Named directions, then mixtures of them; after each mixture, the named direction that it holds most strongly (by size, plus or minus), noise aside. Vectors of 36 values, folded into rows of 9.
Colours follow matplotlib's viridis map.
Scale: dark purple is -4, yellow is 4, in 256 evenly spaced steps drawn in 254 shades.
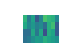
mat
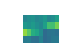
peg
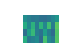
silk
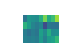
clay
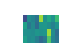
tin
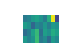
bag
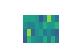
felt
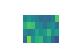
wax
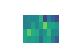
clay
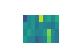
tin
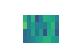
mat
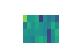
tin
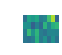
bag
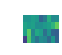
felt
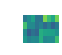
clay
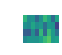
mat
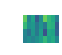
mat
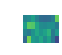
wax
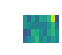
bag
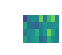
tin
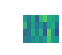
mat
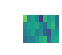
tin
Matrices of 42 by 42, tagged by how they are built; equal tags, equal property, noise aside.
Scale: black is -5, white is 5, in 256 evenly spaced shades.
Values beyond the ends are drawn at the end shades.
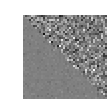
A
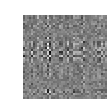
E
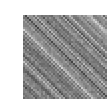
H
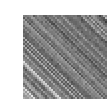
H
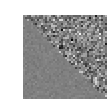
A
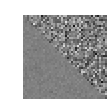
A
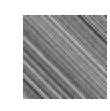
H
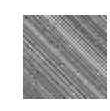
H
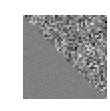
A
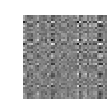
E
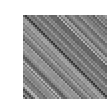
H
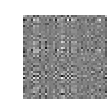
E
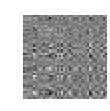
E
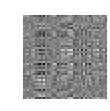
E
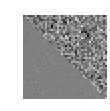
A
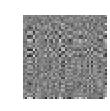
E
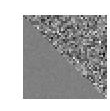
A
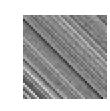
H
